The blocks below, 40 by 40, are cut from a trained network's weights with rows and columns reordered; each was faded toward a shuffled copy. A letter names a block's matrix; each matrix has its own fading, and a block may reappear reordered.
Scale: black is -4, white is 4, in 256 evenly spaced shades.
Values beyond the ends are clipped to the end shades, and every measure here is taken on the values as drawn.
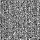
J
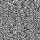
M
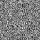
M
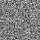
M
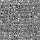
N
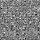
N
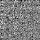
N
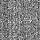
J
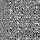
N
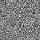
M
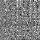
N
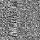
M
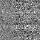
N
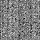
J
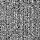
J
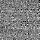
N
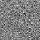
M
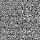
N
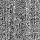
J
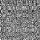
M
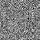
M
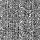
J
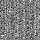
J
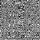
N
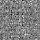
N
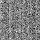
J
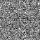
N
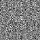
M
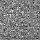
N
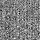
J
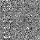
N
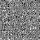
N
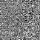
N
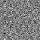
M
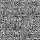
N
